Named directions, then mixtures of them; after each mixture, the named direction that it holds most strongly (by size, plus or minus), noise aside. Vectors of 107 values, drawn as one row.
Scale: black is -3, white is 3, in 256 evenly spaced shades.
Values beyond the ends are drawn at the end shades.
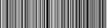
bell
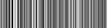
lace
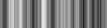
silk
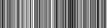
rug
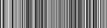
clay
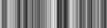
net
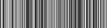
clay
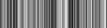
net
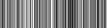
rug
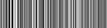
lace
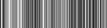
clay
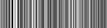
lace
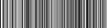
clay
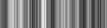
silk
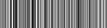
lace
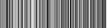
bell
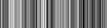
silk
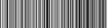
bell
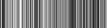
rug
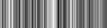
net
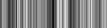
net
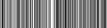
rug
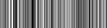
lace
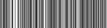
lace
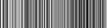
bell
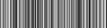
lace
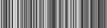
lace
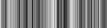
net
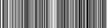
bell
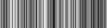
silk
